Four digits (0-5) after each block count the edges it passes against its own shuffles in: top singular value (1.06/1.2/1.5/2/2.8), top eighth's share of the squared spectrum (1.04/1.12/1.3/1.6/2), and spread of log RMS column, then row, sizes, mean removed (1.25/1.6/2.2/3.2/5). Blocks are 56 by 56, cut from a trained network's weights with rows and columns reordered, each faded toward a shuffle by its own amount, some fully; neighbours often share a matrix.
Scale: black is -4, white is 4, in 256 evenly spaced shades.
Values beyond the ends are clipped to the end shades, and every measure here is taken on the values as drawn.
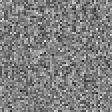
3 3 0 0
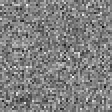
3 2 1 1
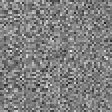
4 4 2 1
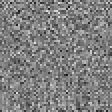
3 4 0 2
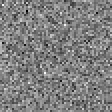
0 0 0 0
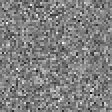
3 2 0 1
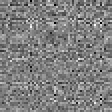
4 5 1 3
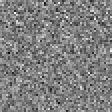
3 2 0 1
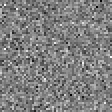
0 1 0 0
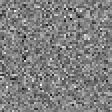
3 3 1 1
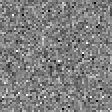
2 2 0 1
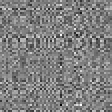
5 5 2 3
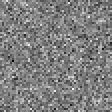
2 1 0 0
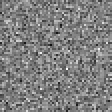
2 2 0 0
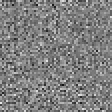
4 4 0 2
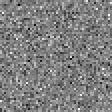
0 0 0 0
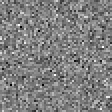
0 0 0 0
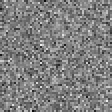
2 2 0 0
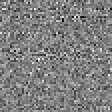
3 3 0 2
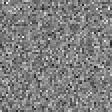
0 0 0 0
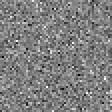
0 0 0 0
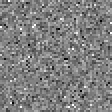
1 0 0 0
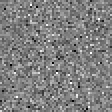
1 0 0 0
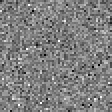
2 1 0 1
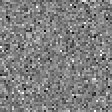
2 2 1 0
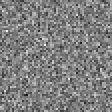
2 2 0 0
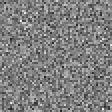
1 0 0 0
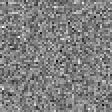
3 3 0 1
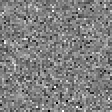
1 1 0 0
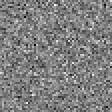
2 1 0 0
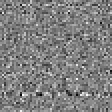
4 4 1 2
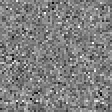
2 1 0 0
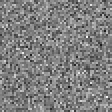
1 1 0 0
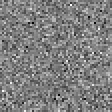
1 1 0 0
